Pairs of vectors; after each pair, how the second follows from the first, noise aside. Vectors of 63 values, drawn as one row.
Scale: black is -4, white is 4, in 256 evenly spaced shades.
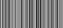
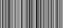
copied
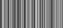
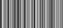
copied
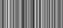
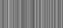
shrunk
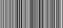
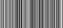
copied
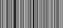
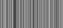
shrunk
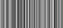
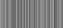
shrunk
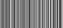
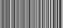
copied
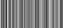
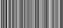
copied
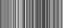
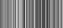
copied
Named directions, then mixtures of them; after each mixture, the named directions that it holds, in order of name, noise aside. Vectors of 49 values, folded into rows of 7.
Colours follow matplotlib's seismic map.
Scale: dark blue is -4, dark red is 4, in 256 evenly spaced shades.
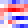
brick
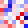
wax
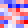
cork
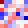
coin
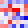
brick, coin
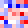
cork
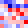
cork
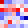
brick, coin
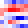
brick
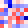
coin, cork, wax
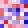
cork, wax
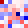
coin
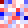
coin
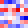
brick, coin, cork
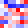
cork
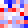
brick, cork, wax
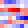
brick, coin, cork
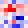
brick, wax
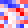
cork
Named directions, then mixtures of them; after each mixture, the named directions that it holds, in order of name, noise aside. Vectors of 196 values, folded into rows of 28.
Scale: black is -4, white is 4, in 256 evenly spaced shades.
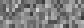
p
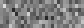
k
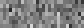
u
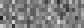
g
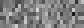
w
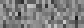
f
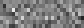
k, p, w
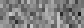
g, u, w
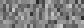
p, u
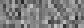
f, p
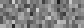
g, p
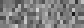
w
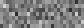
k, u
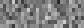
f, g, p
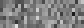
w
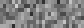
g, p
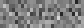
k, u, w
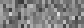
f, u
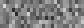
k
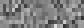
f, p, w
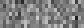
f, p, w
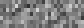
p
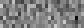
f, g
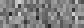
f, w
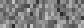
g, p, u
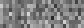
f, k, u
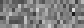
w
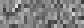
p, w
